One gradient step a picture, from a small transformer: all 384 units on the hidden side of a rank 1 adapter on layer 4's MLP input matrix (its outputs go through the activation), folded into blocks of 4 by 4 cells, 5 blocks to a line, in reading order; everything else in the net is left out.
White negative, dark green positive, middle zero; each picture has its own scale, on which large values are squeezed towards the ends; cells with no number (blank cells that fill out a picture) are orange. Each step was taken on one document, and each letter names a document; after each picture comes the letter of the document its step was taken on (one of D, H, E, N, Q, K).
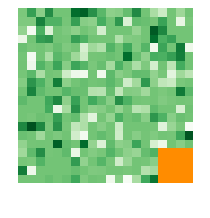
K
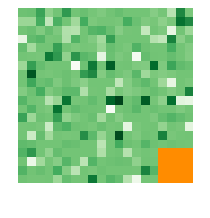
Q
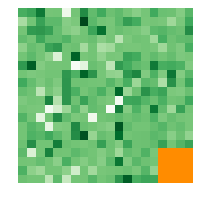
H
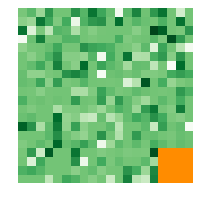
K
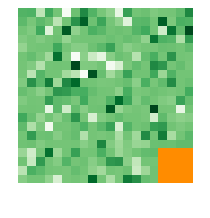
H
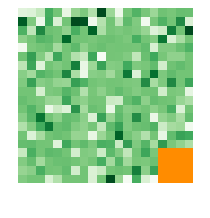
H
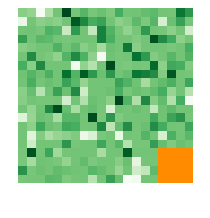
Q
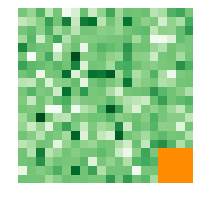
H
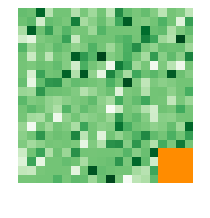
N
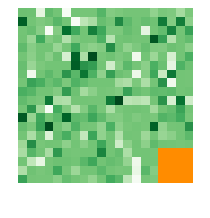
Q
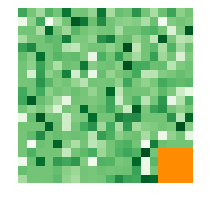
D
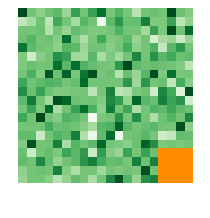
D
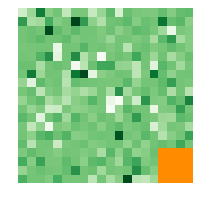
H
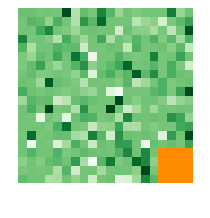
D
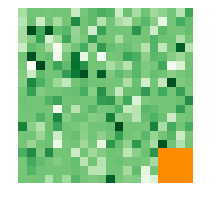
K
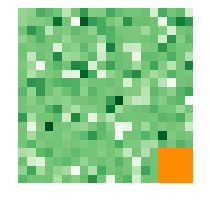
Q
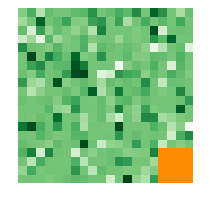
K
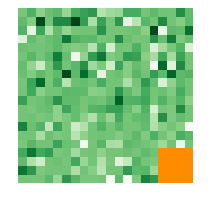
K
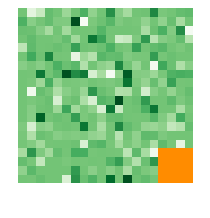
N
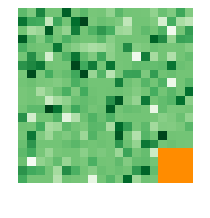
Q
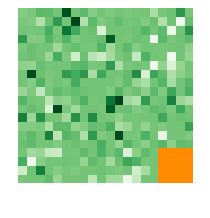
Q
